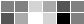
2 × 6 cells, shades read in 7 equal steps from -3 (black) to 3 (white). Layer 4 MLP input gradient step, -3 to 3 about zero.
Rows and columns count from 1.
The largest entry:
3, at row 2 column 3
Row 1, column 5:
-1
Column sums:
-1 1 5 3 -4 0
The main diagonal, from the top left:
0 1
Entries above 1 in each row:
1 2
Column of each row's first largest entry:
3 3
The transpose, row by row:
0 -1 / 0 1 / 2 3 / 1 2 / -1 -3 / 0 0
